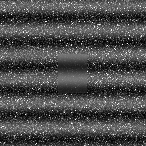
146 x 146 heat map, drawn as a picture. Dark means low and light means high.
Calmest part: centre. Odd patch: calmer, in the centre. Average level on the scale: 30%. Stripes: horizontal, repeating 6 times. Odd rows or columns: none.
